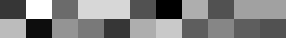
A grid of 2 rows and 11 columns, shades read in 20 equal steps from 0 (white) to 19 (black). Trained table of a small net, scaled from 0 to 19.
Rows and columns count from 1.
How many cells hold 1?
0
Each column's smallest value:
5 0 8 3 3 6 4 6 9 7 7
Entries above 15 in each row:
1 1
